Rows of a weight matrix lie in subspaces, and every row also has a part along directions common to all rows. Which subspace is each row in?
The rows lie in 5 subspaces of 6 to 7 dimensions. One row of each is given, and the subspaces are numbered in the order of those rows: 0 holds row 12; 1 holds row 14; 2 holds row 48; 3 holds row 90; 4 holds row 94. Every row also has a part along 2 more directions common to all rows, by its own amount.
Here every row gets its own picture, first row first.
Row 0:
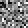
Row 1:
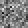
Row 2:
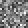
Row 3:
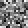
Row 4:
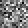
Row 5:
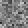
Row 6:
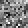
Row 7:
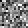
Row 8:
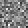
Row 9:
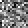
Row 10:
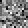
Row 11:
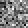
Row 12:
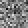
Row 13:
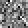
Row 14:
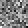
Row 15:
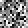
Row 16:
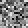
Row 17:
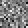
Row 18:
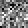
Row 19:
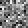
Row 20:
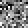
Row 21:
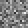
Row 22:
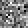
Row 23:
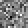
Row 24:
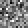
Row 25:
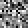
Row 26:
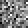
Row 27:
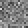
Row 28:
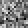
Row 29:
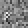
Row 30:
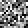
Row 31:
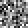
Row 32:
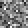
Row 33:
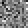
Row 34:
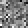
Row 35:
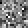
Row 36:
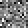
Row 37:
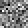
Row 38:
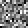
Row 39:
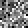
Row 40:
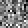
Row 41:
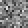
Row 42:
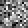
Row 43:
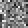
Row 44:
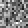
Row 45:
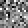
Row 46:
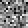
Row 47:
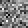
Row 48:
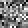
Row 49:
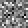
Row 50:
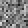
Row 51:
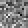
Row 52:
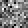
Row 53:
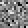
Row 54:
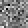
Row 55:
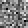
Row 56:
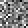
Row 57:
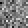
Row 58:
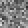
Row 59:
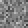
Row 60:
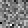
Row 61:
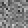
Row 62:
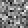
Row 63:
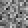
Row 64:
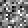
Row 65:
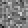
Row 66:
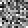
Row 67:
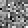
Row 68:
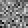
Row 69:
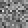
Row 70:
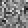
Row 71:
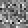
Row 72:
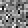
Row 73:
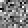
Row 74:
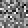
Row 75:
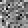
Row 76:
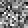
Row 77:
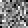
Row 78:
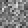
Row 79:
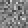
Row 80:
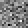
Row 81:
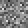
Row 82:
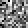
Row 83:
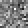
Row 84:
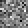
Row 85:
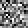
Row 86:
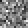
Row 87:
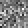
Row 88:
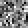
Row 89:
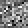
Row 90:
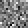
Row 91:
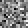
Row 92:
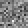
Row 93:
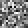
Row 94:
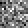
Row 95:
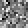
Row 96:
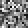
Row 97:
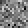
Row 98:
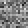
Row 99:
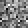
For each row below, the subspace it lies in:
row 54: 4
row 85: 2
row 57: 2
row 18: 0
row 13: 3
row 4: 1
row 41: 0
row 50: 3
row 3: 2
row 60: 3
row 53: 4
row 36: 4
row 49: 4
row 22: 2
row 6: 3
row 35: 0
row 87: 0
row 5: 3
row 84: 1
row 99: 2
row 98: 2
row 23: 1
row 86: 0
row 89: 1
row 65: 3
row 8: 4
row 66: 2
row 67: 1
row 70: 4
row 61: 4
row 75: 4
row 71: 2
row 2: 1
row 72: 2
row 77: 3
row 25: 4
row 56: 4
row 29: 0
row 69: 4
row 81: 2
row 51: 3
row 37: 4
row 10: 0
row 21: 1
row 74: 1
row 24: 1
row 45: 1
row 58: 2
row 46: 0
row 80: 1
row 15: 3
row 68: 1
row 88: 0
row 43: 3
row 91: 3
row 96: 0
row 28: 0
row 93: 0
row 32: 2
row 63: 2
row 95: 2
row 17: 4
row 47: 2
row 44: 1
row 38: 2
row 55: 3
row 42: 1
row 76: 0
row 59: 0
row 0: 4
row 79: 3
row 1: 0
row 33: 4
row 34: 4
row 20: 0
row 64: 1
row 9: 3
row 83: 3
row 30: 0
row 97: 4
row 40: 3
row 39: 1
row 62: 2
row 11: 4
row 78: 0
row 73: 1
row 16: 3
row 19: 1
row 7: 2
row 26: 2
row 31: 0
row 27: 1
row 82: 3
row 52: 0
